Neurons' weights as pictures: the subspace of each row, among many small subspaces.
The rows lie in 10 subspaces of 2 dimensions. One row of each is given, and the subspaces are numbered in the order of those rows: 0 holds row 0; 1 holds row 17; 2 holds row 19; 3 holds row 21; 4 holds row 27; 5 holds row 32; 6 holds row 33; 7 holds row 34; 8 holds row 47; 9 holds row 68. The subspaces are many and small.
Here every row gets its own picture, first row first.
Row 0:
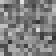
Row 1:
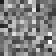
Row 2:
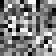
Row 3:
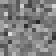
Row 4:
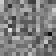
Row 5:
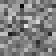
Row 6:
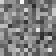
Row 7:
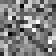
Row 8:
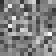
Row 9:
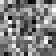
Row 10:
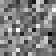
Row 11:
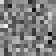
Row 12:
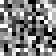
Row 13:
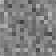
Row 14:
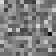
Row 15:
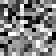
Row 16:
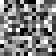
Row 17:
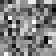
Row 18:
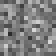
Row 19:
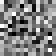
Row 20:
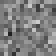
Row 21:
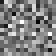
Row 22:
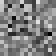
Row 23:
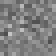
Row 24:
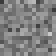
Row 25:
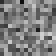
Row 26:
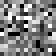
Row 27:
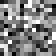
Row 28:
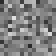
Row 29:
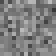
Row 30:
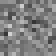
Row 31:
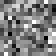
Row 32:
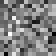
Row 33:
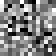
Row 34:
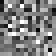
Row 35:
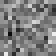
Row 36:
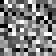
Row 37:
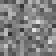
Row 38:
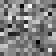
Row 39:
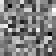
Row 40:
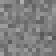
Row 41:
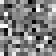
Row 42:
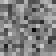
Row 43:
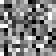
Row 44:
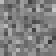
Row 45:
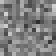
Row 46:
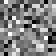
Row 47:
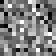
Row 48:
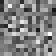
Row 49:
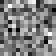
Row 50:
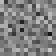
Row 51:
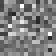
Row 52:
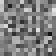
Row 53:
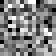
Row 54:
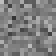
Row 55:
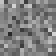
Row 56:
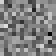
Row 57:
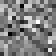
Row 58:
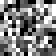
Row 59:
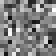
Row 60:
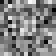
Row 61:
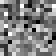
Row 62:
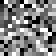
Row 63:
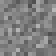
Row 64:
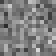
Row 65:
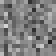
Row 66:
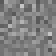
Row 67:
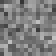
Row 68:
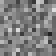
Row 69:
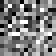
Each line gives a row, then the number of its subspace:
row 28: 5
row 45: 4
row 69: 4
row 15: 4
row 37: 3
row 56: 3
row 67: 0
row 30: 2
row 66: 2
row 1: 2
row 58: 1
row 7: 7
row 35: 5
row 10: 9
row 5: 4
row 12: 8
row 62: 5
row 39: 7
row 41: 2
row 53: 5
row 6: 0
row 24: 9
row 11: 3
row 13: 8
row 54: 5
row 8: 6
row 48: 7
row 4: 6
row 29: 1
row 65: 3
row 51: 2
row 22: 6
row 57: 7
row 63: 9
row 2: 6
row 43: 3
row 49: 5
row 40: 0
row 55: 9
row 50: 8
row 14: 9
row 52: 7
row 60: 1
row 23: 2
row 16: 9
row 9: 1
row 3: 4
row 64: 8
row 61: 4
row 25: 0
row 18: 3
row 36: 8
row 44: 7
